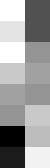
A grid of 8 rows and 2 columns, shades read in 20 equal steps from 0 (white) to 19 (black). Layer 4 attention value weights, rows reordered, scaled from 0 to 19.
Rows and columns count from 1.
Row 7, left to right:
19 5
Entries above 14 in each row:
0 0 0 0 0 0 1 1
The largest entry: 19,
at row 7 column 1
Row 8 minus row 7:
-2 -4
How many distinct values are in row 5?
2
